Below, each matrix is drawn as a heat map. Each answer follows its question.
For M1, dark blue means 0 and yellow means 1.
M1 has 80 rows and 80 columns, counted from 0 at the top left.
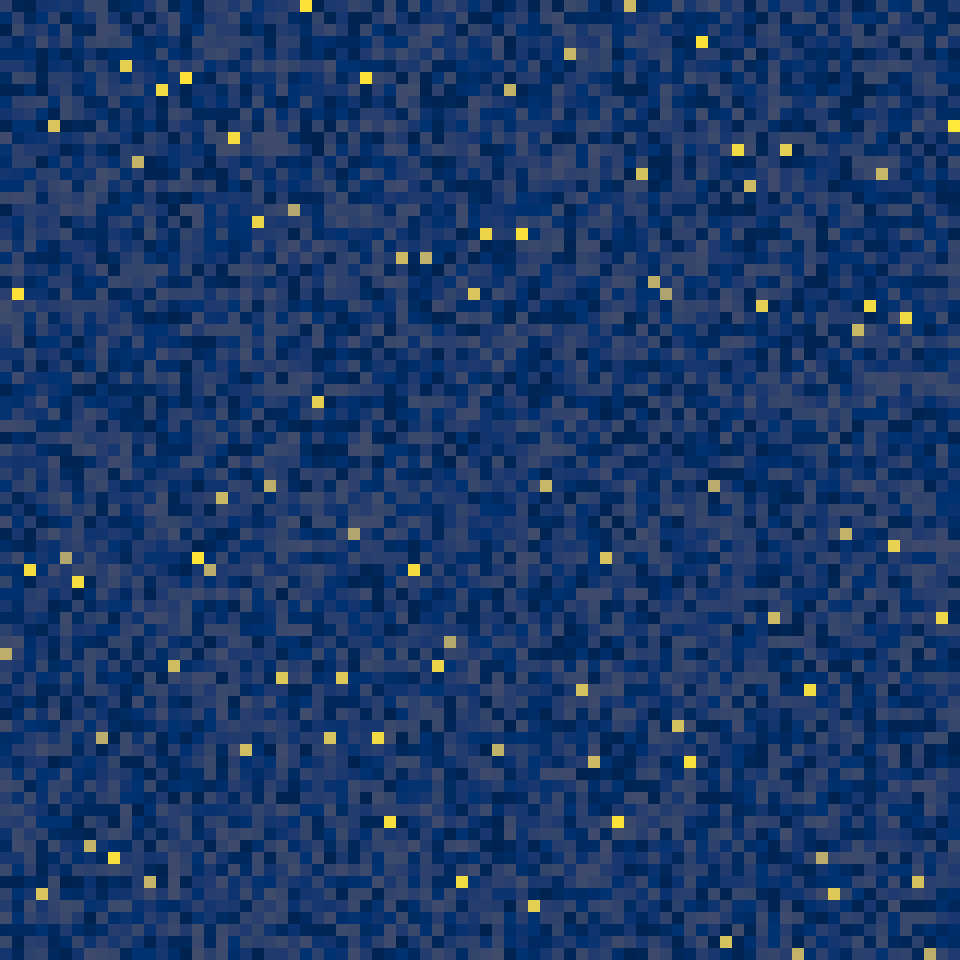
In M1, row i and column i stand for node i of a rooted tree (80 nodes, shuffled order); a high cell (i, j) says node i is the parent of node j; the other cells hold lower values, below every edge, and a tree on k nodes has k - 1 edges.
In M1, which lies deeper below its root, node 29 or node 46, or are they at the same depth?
node 29
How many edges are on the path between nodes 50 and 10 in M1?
3
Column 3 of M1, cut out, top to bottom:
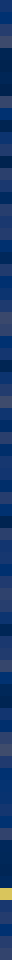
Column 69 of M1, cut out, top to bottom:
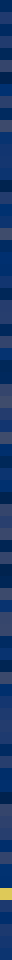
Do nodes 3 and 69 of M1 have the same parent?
yes
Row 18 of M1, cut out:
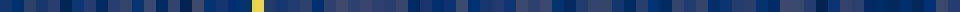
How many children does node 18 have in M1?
1
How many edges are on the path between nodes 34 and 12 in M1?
7
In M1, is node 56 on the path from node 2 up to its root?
no
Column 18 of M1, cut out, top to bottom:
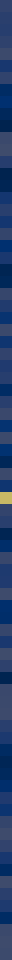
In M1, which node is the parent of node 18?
41
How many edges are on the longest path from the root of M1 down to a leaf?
45
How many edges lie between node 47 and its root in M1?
4
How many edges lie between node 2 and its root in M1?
5
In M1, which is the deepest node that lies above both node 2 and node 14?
47
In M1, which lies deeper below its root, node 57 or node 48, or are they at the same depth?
node 48
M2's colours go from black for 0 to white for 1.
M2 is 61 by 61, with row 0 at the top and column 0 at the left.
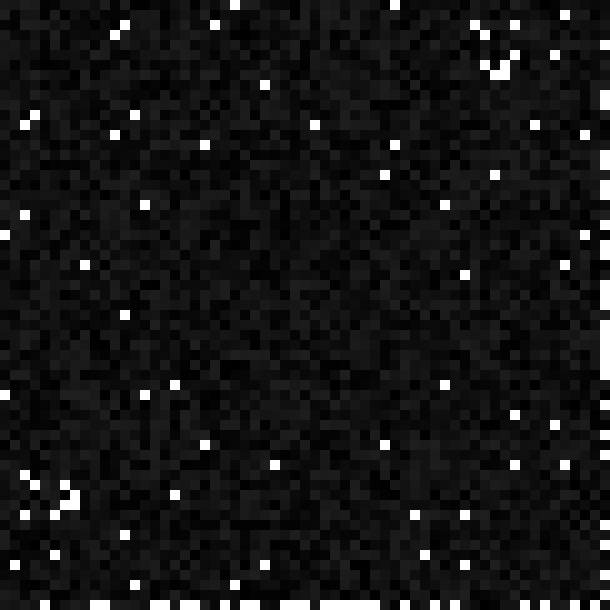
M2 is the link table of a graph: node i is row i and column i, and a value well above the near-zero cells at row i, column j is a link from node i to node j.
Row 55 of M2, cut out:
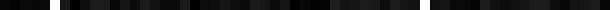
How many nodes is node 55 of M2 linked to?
2
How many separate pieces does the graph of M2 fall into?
3
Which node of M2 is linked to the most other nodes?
node 60
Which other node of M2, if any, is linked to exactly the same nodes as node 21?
node 47
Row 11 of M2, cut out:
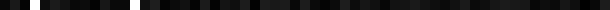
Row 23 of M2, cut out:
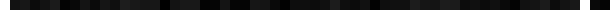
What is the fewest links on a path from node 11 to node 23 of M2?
3
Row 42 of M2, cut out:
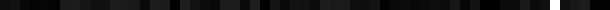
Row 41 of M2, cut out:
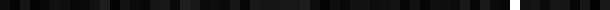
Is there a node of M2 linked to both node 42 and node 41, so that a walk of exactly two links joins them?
no
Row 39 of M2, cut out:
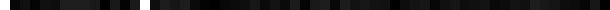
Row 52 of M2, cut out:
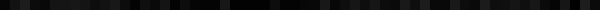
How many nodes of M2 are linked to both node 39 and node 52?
0
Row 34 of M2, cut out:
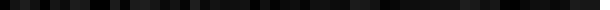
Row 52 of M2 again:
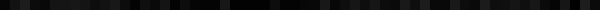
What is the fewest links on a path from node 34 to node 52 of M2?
2
